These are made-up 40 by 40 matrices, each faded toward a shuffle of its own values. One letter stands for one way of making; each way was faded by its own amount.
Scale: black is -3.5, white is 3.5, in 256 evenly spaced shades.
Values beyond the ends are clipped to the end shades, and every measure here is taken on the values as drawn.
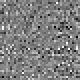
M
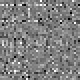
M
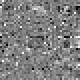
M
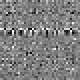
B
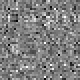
M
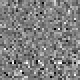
M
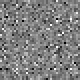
M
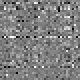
B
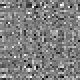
M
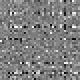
B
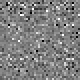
M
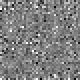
M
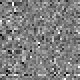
M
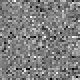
M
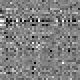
B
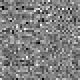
M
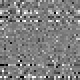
B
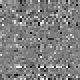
B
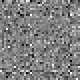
M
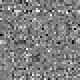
M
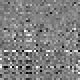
B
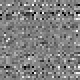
B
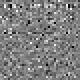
M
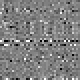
B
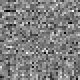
M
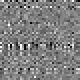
B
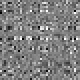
B
